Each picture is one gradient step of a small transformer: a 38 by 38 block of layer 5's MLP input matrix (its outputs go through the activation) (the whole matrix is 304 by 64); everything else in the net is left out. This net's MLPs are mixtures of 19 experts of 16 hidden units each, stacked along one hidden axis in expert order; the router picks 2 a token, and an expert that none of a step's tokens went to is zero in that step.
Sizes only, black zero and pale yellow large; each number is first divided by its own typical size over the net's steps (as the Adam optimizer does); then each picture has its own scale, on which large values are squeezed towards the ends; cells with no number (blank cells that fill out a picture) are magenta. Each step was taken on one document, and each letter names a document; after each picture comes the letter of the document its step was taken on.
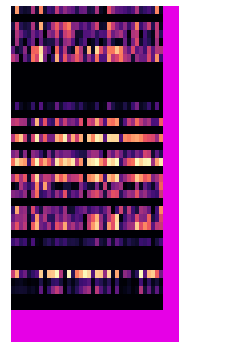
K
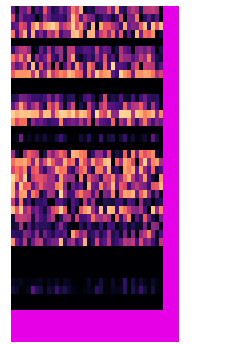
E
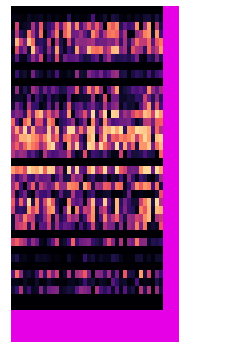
K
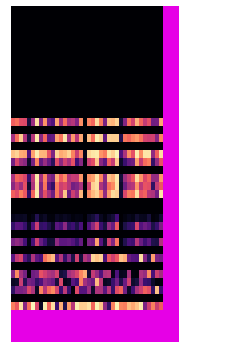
K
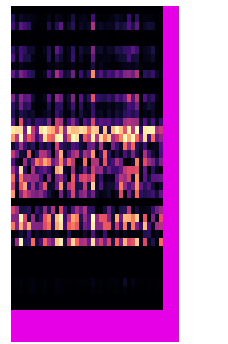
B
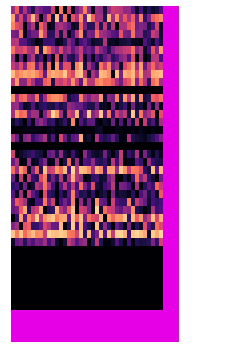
E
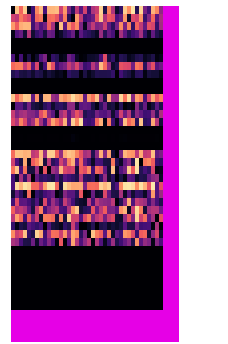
E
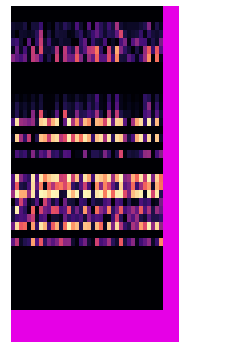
K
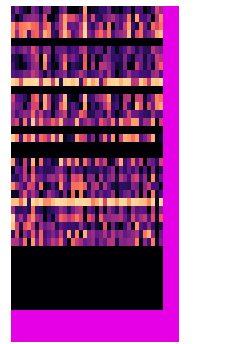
E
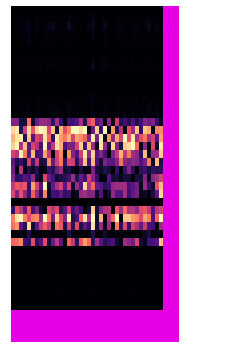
B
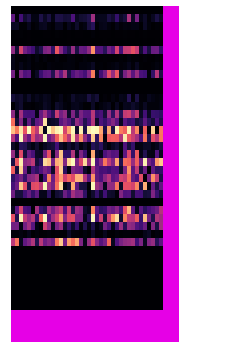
B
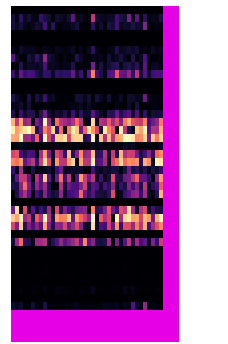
B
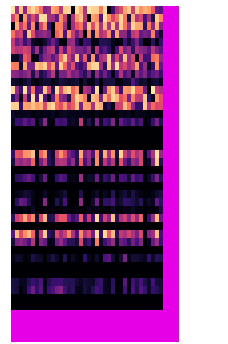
E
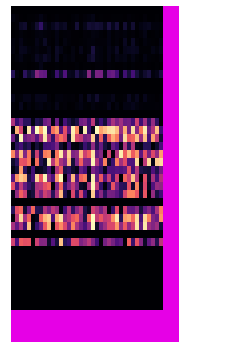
B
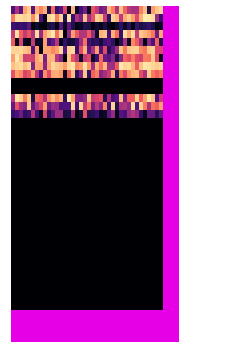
E
